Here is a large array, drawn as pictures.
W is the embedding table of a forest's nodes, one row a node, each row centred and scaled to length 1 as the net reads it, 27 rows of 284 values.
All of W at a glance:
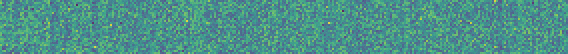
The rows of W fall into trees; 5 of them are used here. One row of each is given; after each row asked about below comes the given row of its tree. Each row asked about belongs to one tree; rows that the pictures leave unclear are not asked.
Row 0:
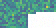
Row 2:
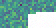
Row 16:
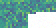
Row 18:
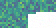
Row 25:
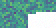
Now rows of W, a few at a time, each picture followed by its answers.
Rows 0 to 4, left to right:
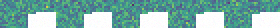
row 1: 18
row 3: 25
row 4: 2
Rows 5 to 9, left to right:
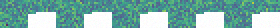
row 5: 18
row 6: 25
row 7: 25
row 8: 25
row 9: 16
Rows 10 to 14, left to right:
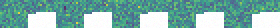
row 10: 18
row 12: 16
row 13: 18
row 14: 0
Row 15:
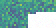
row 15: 16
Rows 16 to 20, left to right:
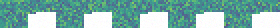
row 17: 0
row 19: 16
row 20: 18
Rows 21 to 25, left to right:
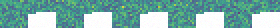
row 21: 25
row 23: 0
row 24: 2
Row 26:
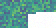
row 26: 0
